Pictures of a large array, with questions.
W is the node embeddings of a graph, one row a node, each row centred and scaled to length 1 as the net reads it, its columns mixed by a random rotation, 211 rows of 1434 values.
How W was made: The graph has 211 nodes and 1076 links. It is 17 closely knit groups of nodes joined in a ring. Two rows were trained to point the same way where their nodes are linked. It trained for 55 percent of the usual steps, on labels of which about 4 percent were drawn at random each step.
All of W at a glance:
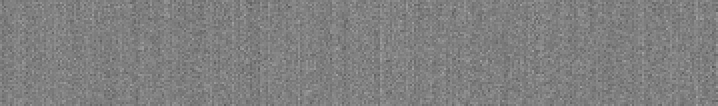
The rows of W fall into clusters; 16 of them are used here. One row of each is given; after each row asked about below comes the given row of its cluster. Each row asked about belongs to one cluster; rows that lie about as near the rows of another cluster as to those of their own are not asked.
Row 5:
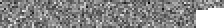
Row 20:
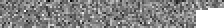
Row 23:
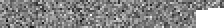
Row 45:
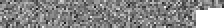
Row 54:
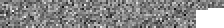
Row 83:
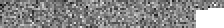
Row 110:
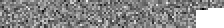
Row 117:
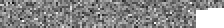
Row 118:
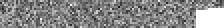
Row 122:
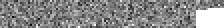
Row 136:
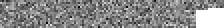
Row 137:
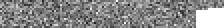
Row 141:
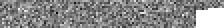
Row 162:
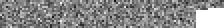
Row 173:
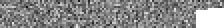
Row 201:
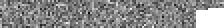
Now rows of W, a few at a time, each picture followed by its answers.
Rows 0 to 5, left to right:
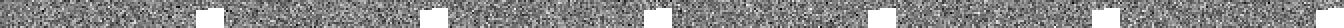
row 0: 110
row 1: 83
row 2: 20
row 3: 54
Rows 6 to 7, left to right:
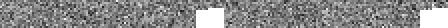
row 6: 137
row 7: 20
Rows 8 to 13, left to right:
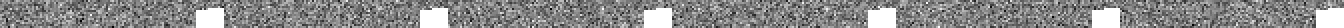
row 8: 23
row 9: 162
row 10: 136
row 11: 162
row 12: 45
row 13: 83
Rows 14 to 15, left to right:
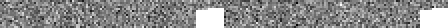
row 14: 173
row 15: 83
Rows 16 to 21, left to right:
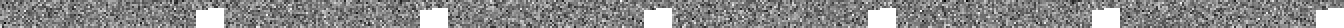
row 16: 20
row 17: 20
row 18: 162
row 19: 23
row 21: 162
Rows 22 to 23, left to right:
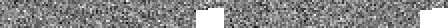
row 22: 5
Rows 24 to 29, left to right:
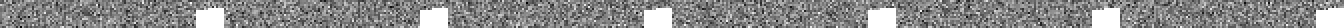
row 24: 117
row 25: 23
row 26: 122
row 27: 173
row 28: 20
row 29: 5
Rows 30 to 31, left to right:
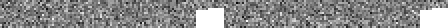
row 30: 20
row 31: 117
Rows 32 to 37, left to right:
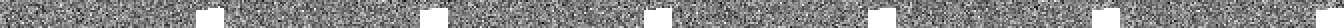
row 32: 23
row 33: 118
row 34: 110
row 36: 118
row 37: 118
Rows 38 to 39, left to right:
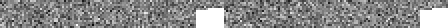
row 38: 173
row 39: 83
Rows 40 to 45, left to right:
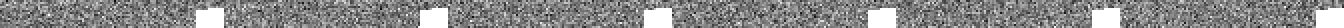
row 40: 162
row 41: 141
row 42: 117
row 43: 201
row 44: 20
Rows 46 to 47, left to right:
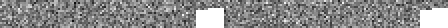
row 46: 141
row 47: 162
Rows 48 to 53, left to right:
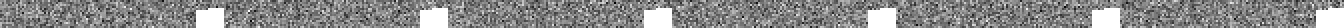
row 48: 201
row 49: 20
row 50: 118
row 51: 136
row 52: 45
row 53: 20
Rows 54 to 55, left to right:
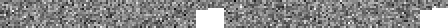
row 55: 137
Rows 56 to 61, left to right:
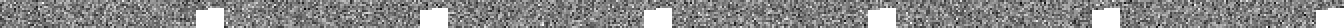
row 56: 162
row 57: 141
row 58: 122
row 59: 117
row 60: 5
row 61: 54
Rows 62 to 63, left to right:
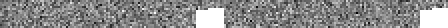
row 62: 110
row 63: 20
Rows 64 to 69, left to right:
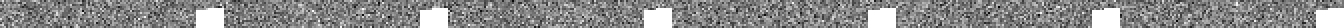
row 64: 173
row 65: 54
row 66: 83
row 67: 201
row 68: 141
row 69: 201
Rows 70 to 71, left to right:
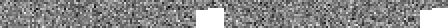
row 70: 45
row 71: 122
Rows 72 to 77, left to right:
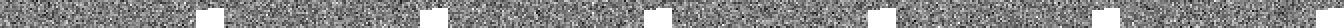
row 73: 20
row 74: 137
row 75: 136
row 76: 45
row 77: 173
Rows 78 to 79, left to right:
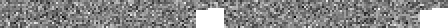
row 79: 136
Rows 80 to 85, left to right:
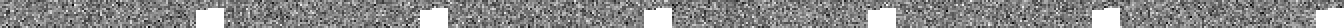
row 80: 54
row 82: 5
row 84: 122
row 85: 136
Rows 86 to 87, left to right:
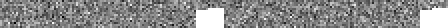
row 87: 5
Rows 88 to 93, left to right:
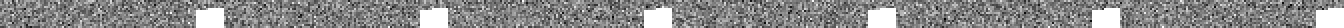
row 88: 117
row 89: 45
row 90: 122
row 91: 173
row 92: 201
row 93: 45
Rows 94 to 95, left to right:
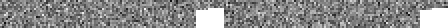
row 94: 20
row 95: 54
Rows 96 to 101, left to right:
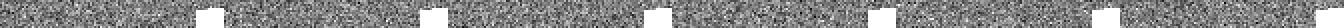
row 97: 83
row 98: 54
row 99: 201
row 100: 117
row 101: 83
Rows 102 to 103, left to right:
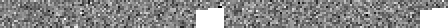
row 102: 173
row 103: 141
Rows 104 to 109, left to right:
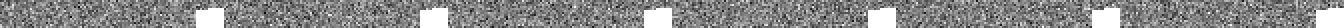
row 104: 136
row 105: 137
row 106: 122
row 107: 122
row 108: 137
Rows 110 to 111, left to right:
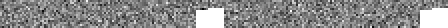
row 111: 54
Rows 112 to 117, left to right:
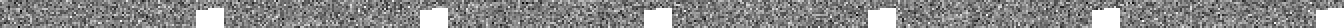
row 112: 5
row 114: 141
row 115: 54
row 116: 23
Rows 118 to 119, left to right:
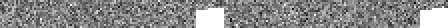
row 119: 23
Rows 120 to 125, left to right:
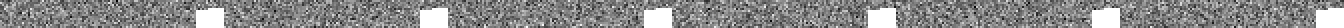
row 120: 136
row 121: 122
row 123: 45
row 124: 136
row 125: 162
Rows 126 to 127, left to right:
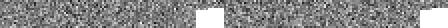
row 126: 173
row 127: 122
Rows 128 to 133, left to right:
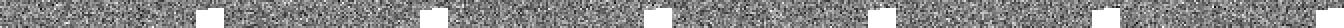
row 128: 201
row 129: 162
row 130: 118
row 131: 20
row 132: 54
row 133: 45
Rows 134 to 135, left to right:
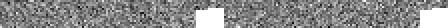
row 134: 136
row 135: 173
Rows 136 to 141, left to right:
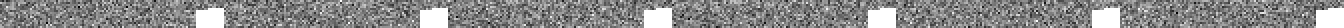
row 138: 162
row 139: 162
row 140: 5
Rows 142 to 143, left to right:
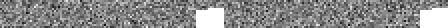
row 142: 137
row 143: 122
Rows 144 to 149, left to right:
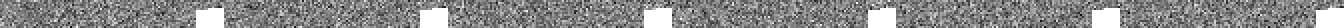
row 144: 173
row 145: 173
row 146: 118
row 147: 5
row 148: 54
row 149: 54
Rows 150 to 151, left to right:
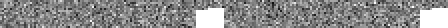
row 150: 45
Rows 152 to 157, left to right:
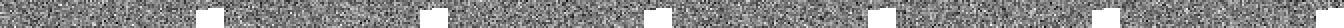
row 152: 122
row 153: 83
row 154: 110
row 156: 54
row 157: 20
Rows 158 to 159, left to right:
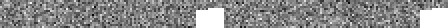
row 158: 45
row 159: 117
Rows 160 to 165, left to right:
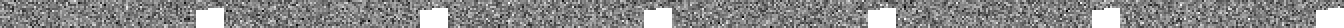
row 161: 83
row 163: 136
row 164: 5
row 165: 23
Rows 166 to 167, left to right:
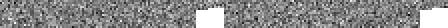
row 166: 5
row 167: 54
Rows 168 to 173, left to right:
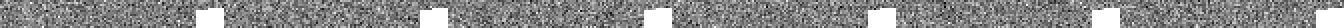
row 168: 45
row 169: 162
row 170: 173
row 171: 45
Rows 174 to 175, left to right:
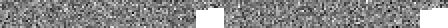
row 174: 20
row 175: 118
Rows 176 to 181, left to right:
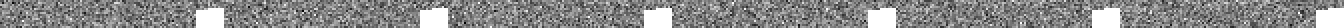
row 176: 117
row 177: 23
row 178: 45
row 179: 162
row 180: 137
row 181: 137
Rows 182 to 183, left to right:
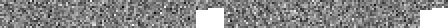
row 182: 122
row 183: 23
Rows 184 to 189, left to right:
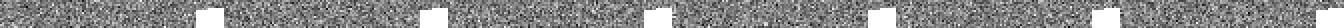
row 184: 173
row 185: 136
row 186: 5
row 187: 122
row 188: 118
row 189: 201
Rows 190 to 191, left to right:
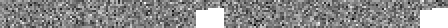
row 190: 23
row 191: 122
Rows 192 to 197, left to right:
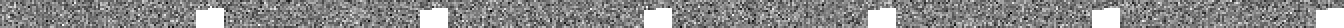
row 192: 118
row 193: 83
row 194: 110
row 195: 23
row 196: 122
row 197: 117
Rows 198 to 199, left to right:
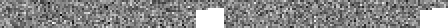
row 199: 45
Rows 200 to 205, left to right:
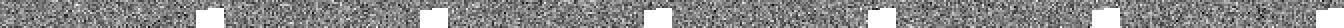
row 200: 54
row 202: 141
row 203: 110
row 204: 173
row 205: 201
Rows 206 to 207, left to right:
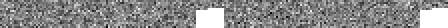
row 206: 54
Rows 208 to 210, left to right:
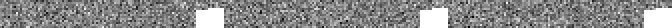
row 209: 23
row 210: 117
